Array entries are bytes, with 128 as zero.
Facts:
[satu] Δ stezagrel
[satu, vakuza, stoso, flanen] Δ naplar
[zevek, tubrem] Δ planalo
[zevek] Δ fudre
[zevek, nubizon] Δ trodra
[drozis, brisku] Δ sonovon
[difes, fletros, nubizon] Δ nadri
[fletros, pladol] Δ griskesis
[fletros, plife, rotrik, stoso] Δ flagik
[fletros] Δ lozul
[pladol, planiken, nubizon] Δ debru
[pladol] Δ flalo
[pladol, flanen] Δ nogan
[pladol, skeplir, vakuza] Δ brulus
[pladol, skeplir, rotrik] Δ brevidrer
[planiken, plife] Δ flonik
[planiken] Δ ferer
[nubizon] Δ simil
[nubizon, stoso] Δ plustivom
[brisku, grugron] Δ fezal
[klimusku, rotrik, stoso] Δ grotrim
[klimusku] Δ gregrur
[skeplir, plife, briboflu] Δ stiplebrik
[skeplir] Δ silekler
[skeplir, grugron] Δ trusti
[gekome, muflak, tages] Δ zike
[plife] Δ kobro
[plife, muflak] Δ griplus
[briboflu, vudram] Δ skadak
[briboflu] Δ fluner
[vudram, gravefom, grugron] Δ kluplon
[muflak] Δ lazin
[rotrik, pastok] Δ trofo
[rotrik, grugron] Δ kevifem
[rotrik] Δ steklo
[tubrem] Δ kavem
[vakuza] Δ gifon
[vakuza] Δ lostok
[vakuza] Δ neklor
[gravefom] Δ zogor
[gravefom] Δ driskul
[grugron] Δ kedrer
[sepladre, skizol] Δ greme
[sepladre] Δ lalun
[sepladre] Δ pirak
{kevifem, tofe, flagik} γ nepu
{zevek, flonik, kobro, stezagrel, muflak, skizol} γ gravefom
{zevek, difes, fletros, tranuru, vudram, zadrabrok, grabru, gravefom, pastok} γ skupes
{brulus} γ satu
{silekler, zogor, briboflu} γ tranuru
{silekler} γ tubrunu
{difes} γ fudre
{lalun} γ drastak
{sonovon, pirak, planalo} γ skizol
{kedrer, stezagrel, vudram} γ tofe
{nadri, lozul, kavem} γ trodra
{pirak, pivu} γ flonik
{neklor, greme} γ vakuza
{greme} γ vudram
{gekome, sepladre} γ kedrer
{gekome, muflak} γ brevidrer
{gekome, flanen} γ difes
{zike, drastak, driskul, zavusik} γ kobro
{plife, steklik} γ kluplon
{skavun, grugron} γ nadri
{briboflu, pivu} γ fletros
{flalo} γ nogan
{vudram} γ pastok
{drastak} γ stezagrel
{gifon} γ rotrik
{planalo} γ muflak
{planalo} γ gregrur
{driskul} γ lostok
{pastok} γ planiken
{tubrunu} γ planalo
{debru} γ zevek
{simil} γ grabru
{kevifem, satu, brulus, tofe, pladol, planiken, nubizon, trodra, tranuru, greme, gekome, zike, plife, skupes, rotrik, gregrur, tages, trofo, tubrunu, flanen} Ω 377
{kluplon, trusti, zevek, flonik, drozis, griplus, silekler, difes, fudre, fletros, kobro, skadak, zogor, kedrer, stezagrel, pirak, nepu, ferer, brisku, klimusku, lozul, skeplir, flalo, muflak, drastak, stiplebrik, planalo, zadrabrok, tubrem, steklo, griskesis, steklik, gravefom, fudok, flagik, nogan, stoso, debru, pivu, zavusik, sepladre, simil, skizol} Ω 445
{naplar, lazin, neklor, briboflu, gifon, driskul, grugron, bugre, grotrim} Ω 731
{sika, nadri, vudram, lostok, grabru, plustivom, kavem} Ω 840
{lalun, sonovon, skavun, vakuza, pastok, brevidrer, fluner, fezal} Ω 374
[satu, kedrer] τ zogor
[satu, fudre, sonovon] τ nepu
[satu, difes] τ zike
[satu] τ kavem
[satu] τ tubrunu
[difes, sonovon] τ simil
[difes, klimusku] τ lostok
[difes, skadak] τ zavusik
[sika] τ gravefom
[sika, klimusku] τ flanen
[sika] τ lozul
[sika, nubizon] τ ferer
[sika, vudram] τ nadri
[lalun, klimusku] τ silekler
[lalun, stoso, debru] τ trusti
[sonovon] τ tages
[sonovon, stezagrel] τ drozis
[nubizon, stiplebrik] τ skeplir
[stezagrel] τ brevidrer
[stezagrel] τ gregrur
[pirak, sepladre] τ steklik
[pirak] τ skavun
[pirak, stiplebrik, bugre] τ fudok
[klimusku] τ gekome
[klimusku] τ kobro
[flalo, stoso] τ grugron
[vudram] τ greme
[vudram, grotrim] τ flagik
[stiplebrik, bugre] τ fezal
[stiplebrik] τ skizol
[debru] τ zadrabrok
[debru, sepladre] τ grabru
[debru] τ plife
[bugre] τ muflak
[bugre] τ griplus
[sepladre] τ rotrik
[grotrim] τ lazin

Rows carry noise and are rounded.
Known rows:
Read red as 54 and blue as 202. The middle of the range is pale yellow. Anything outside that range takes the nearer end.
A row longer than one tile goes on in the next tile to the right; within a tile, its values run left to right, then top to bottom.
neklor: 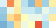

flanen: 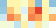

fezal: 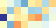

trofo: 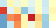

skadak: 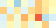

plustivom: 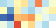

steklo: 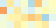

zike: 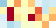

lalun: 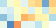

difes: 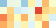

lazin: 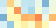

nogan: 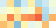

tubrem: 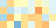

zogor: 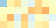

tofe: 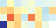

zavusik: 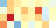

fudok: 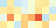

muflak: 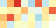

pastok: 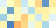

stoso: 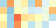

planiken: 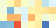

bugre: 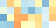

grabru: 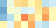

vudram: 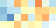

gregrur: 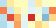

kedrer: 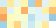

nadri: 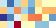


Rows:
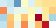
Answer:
kluplon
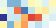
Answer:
skavun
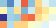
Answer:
kavem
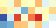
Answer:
plife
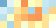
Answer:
lostok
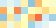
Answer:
lozul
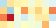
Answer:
gravefom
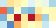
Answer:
rotrik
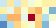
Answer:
brulus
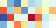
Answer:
trodra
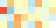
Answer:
klimusku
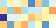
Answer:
grugron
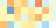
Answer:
skeplir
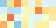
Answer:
zevek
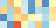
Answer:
grotrim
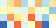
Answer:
greme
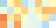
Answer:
fletros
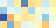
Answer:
sonovon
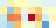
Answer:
pladol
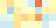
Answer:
stiplebrik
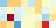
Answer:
planalo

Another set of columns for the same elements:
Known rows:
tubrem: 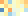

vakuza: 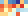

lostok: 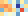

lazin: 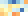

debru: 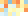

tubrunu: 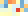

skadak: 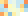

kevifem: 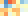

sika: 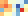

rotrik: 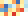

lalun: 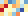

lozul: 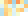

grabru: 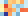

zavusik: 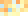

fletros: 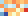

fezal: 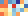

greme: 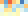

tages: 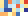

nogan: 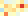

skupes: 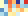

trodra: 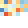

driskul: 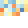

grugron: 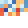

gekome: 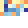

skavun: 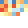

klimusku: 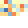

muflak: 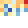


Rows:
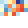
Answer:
satu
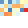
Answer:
bugre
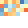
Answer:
nubizon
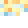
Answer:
simil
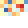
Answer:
stoso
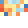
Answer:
pastok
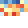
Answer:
naplar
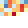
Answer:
flanen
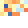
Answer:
flagik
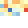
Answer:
pirak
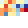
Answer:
vudram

